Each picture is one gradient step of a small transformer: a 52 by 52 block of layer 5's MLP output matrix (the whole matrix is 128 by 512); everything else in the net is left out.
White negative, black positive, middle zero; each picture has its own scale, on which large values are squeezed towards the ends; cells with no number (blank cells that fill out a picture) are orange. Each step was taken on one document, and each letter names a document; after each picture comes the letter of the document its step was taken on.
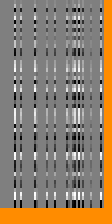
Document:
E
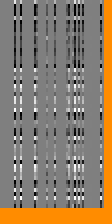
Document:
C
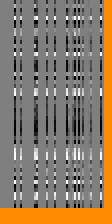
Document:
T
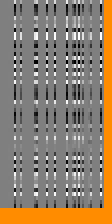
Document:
T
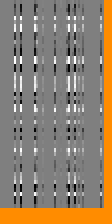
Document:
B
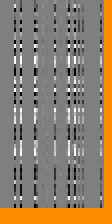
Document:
B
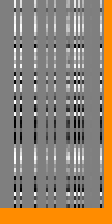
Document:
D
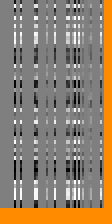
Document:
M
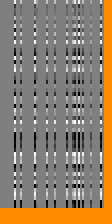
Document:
E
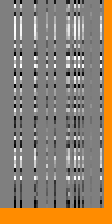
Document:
D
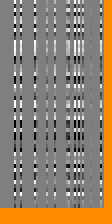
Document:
D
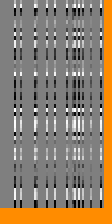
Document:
E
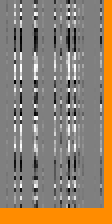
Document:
B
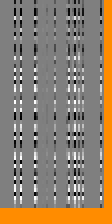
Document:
C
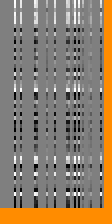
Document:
M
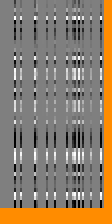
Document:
E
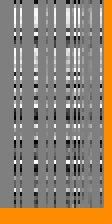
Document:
M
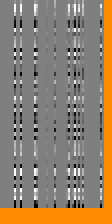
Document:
C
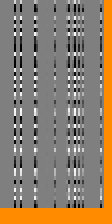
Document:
C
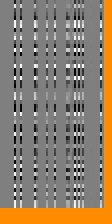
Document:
D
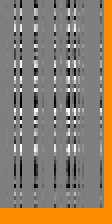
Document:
B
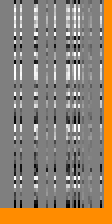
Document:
M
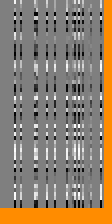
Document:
T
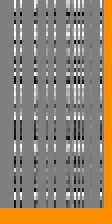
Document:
D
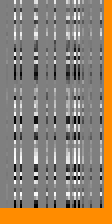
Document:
M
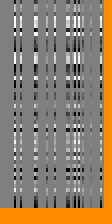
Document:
M
